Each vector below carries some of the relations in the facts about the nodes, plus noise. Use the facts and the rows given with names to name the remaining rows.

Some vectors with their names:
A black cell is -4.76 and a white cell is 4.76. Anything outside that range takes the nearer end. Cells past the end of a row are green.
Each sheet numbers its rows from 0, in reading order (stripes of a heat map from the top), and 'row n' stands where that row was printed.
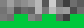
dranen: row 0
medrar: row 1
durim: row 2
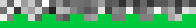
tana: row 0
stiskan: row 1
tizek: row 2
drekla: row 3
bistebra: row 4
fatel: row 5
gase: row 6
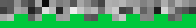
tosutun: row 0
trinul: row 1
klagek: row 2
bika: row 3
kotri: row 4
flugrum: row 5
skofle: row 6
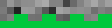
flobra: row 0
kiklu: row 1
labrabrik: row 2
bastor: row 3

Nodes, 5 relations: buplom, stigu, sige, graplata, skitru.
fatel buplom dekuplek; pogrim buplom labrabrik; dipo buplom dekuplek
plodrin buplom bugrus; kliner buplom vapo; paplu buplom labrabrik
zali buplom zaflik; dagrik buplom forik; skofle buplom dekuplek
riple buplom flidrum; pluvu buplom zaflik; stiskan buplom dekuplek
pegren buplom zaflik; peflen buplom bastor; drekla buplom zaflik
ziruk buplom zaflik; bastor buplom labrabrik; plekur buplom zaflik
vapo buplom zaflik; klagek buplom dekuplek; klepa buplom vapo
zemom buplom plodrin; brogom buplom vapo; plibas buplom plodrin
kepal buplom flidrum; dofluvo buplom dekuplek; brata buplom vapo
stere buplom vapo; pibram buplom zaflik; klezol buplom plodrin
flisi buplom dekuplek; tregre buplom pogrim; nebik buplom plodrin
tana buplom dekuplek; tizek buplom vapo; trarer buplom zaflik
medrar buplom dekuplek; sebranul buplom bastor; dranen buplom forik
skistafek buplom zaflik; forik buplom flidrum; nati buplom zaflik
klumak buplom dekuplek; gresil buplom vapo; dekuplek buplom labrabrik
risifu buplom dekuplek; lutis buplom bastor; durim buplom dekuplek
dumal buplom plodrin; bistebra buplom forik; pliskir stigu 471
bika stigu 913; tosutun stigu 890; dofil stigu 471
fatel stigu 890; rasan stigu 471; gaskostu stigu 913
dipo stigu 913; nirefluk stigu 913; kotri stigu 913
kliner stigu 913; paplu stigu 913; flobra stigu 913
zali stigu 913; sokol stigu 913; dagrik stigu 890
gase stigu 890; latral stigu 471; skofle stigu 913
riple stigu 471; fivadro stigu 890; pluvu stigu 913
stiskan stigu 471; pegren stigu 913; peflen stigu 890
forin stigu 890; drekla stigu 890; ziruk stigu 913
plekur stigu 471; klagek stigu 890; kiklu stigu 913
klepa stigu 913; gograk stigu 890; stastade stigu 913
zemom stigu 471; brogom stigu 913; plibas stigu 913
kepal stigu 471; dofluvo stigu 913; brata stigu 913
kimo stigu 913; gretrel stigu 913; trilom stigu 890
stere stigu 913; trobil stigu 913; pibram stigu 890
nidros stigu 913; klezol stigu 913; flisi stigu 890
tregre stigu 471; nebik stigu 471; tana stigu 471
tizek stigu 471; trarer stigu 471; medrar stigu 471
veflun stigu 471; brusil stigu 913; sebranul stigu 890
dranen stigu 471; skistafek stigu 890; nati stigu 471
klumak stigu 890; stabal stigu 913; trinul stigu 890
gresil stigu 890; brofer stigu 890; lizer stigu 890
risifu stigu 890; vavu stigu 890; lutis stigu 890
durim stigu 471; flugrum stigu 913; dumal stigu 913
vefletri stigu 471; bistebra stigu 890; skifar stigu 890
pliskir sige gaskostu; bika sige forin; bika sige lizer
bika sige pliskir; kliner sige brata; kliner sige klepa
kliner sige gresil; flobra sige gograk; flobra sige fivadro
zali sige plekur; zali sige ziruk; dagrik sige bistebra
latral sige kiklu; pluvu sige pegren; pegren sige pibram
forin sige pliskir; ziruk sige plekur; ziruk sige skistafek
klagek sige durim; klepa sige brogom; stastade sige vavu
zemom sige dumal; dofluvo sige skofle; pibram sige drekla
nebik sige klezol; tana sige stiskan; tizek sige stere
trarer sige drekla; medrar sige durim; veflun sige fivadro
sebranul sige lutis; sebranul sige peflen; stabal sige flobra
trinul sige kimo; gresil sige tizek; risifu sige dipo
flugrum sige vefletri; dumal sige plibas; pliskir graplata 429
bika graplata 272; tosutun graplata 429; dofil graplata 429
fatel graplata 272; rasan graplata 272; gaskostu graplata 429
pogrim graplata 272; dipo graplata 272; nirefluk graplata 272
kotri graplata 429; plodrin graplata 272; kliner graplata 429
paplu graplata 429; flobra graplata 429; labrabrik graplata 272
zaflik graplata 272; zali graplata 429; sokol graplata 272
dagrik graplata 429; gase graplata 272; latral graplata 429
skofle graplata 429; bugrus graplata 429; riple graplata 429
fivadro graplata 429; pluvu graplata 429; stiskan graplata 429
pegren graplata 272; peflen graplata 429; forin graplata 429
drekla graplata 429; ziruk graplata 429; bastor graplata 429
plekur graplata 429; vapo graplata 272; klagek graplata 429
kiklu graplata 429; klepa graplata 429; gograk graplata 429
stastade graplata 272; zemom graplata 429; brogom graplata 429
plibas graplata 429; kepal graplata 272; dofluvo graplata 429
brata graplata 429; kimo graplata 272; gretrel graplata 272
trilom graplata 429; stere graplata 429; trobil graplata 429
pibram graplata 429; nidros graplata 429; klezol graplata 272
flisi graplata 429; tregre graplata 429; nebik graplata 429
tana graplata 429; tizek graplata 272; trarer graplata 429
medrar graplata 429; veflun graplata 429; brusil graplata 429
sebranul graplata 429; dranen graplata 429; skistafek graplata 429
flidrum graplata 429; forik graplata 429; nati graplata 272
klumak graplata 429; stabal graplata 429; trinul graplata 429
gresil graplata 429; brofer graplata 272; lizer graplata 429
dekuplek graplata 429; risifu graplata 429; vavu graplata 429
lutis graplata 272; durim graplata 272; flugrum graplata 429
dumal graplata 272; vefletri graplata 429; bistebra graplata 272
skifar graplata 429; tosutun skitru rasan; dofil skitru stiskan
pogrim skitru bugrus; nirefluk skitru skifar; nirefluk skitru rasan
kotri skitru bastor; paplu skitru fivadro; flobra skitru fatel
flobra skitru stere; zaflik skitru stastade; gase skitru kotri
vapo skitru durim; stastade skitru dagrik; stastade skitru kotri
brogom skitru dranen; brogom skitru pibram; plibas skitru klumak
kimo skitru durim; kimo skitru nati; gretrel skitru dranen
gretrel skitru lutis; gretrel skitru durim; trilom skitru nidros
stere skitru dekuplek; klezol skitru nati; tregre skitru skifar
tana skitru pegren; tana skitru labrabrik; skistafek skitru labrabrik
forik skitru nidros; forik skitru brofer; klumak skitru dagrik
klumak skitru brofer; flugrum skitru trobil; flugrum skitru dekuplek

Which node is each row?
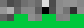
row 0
nati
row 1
stere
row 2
paplu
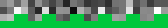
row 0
dagrik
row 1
peflen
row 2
gretrel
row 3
lutis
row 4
vavu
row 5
brofer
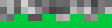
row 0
pluvu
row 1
dipo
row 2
trilom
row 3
zaflik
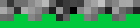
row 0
nirefluk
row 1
plekur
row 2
kimo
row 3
brata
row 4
gaskostu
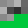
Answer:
plibas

